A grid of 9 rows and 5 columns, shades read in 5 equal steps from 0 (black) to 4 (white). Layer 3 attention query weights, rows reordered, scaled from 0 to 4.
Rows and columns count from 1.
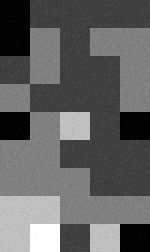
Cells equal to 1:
18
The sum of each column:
13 19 13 13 11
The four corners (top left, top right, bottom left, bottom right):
0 1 3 0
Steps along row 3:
up down same up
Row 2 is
0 2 1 2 2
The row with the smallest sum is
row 1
